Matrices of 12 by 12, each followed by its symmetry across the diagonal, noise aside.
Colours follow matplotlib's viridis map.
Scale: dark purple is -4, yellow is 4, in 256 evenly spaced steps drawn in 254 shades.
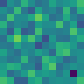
symmetric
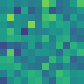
antisymmetric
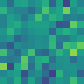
antisymmetric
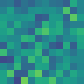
neither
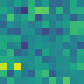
neither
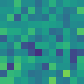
neither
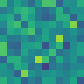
symmetric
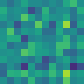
antisymmetric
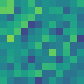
symmetric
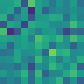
symmetric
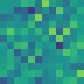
neither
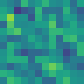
antisymmetric
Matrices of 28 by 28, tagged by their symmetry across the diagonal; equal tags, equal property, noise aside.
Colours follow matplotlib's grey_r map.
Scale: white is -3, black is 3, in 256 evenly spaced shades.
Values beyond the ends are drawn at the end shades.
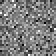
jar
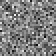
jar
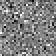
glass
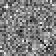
jar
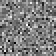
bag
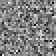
bag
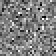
bag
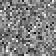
bag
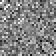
jar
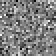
glass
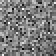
jar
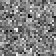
glass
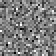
bag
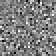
glass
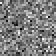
bag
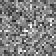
jar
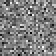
bag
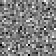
glass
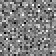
glass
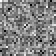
jar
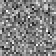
bag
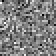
glass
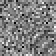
jar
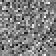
glass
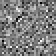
jar
